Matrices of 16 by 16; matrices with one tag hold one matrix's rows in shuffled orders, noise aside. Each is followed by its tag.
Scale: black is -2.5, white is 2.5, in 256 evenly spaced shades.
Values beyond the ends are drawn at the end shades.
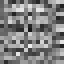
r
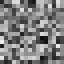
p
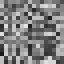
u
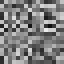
u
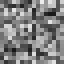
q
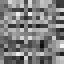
r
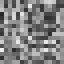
u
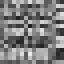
r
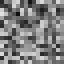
p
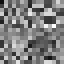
u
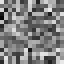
u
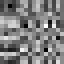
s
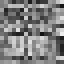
r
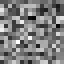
p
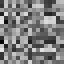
u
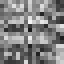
r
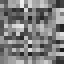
r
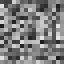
p
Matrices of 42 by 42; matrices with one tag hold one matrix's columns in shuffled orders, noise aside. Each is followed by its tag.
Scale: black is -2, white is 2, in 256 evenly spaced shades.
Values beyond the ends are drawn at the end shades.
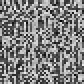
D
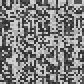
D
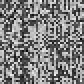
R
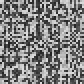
R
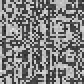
R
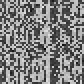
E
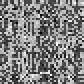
D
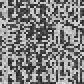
E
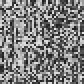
D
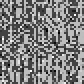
E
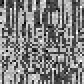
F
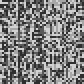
R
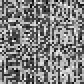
E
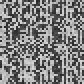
E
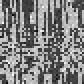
F
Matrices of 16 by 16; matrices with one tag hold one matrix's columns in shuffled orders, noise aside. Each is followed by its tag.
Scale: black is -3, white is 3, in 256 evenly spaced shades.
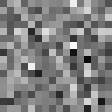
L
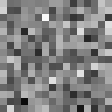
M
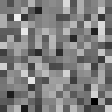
M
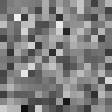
M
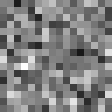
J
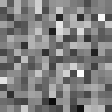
M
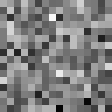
M
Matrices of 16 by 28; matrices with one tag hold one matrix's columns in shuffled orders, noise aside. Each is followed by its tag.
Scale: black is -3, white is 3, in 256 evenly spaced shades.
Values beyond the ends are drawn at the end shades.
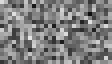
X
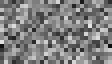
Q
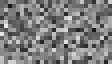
Q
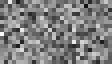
Q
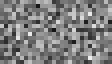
X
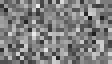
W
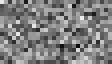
Q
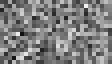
W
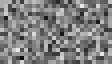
W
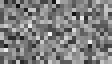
Q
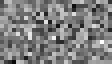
X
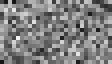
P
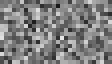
X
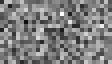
X
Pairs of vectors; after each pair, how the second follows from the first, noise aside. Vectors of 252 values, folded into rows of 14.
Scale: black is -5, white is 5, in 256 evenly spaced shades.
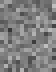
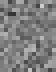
shuffled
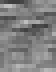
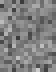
shuffled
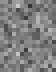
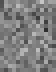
shuffled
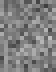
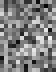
scaled up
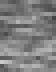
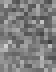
shuffled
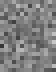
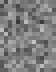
shuffled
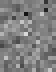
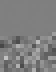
partly zeroed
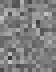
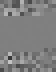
partly zeroed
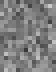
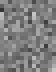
shuffled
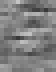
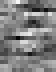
scaled up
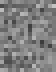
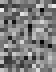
scaled up
